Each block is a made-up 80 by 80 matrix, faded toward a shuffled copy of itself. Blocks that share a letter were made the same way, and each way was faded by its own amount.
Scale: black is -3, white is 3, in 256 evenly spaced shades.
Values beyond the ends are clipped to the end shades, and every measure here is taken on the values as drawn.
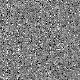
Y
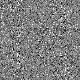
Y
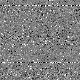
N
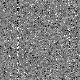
Y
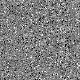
Y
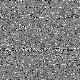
N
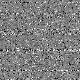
N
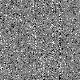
Y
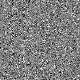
Y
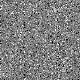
Y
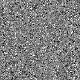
Y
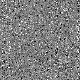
Y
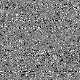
N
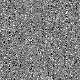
Y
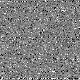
N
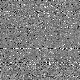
N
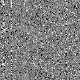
Y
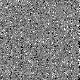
Y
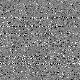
N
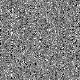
Y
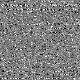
N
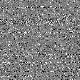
N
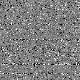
N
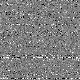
N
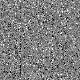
Y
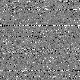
N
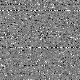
N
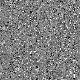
Y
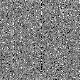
Y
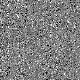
Y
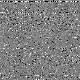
N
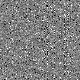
Y
